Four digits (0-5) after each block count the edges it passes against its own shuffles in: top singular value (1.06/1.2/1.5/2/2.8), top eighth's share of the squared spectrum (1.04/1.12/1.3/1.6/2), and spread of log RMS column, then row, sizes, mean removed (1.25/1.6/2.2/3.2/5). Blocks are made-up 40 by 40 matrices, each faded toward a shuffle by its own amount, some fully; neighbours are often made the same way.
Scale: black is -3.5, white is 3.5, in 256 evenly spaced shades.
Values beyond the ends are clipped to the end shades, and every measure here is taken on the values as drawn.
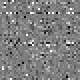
3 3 1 2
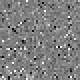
2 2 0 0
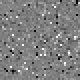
1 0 0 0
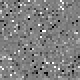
0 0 0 0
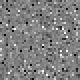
0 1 0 0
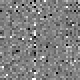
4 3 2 1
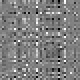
4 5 3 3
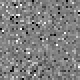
3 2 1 1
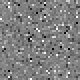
1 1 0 0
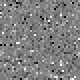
0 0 0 0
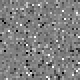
2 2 1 0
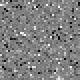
1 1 0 0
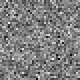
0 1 0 0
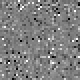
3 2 0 1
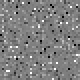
1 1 0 0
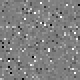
1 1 0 0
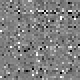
3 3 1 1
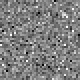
0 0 0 0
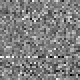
2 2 0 3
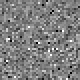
0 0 0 1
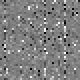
2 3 2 0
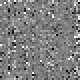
1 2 2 0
